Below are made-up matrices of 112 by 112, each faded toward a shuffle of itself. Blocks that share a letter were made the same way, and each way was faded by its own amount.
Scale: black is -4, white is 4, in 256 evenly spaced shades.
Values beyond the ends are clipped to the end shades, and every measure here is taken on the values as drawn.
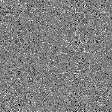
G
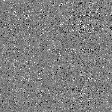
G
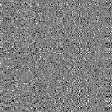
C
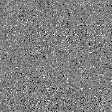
G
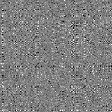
C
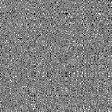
C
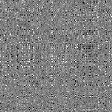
C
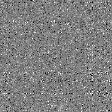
G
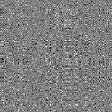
C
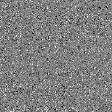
G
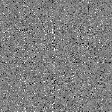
G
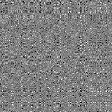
C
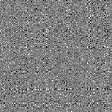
C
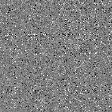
G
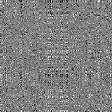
C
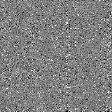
G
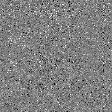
G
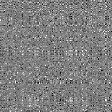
C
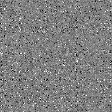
G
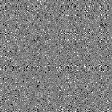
C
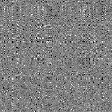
C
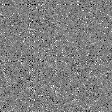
G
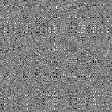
C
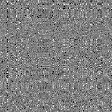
C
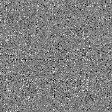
G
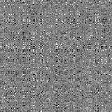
C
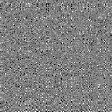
C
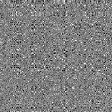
C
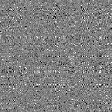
C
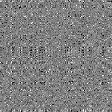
C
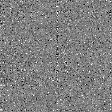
G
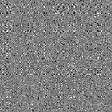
C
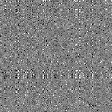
C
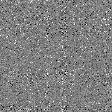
G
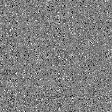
G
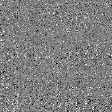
G
